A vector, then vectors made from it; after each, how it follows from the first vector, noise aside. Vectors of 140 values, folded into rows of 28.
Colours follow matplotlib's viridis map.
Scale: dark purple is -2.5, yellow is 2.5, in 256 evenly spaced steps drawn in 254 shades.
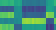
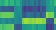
copied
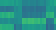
shrunk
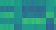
shrunk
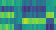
copied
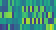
sign-scrambled
